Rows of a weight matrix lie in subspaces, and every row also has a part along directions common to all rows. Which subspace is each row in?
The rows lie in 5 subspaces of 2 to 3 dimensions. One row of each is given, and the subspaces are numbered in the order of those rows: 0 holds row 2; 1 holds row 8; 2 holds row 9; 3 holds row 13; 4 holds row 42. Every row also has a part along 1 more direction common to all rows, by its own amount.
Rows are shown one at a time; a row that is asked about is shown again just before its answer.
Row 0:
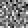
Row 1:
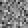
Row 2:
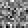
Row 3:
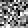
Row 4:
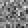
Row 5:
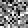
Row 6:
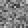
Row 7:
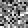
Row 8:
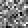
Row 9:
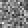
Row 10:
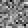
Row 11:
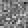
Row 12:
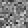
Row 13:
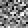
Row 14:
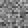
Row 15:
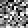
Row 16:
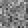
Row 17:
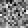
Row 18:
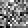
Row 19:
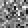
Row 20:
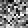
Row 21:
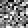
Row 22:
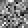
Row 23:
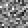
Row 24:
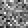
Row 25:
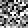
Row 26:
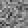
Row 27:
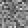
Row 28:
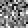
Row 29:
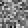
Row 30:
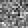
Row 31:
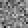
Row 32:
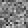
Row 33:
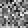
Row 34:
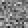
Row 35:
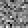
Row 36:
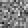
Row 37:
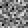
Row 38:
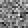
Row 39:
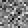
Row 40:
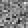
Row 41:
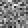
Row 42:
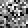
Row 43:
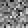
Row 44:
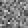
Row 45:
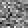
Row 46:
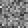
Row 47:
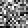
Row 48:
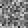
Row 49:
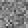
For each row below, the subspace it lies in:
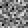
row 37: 3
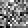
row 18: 0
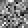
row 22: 4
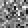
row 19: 0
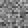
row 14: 2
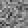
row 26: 4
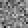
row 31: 2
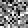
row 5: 1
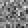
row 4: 0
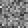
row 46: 3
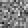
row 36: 2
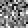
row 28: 4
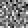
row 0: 4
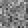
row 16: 3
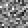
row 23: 3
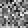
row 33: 3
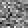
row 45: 4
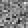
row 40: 1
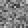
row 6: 0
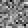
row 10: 1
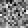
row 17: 3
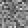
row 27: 0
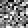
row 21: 1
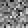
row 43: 0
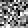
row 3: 2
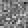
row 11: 1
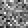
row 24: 0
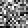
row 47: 0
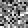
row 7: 1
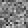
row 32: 4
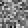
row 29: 0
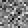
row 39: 1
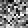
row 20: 4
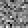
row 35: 0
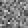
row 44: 2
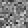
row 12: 4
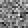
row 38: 2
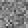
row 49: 4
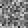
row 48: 3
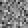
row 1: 2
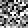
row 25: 3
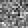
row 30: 2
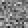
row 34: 4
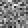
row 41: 0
